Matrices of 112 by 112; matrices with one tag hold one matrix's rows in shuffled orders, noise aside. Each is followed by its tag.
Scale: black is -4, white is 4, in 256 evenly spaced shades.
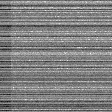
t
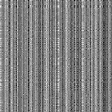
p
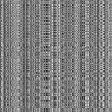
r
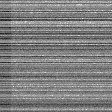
t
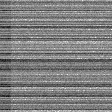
t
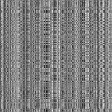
r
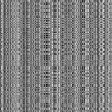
r
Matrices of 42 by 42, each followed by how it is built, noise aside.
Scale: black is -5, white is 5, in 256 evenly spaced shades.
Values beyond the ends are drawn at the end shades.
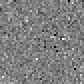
noise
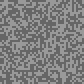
noise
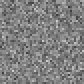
noise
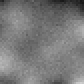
smooth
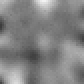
smooth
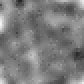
smooth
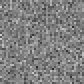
noise
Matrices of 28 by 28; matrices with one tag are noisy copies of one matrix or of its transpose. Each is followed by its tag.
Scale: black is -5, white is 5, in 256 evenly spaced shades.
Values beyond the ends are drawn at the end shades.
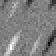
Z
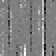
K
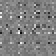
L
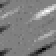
Z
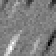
Z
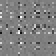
L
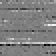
K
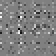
L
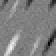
Z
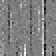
K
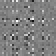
L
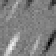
Z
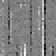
K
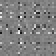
L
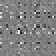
L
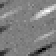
Z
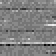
K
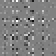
L
